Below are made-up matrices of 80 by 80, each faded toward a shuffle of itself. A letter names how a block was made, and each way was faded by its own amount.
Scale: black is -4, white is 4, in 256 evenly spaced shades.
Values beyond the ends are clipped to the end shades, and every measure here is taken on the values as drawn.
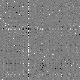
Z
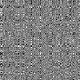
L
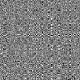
L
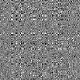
L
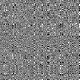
L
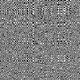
L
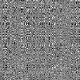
L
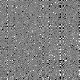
Z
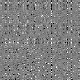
Z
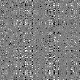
Z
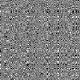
L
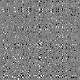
Z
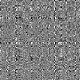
L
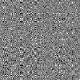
L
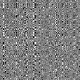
L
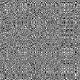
L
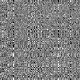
L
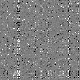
Z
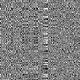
L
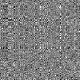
L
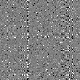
Z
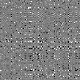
Z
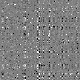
Z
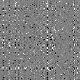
Z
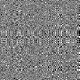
L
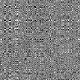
L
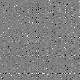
Z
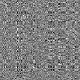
L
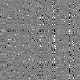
Z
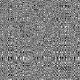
L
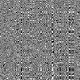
L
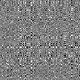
L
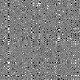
Z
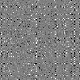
Z
